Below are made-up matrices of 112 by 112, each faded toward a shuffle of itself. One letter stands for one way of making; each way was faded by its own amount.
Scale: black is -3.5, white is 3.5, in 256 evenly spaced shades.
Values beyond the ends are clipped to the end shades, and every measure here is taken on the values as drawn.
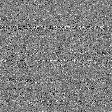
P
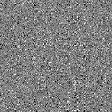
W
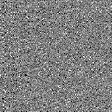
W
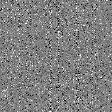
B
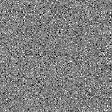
W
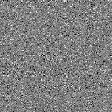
W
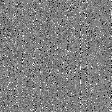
B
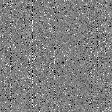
B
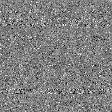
P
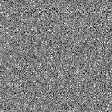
W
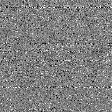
P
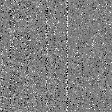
B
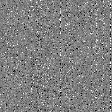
B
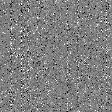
B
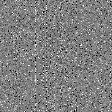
B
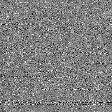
P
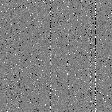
B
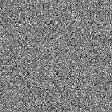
W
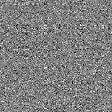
W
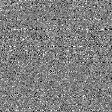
P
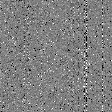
B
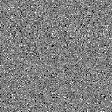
W
